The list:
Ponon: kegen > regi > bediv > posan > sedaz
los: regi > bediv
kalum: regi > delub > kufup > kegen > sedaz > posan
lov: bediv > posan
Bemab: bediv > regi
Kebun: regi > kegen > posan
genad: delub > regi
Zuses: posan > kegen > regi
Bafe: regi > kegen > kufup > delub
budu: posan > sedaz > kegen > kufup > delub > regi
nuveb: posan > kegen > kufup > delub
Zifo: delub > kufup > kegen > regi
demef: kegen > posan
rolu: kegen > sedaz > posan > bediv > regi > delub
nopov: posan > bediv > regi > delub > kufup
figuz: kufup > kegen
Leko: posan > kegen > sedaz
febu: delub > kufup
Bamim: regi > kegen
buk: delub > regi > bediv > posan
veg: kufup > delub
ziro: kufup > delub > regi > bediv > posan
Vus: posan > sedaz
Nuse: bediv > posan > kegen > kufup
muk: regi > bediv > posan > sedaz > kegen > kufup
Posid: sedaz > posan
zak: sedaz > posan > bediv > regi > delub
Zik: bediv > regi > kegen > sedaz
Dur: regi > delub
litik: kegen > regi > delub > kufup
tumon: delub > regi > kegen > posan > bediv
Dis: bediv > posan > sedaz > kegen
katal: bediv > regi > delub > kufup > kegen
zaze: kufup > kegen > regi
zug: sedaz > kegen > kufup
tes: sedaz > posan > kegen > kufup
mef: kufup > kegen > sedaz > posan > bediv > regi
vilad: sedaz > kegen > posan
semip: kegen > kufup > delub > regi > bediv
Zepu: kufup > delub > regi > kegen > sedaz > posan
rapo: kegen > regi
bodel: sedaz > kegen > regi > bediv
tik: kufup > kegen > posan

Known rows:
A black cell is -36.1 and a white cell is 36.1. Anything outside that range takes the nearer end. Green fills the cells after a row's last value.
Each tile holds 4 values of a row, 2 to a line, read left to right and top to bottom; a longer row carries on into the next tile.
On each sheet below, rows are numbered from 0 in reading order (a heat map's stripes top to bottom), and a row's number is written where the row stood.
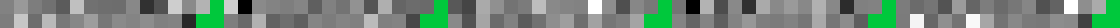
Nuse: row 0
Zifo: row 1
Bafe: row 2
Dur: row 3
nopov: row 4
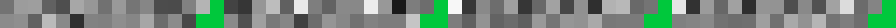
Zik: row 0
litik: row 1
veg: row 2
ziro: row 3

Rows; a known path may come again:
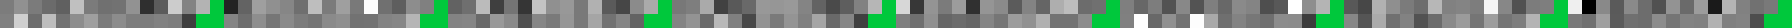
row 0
Nuse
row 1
Kebun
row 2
los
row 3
Bemab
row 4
Zepu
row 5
nopov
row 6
Bafe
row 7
febu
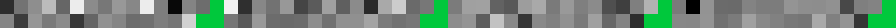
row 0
rapo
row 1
veg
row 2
Zik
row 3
tumon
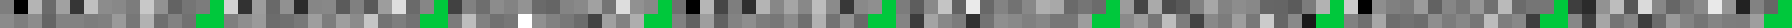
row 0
kalum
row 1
ziro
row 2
Zuses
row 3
Dur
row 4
semip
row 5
katal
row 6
Zifo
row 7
litik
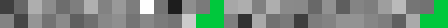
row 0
Bamim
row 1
figuz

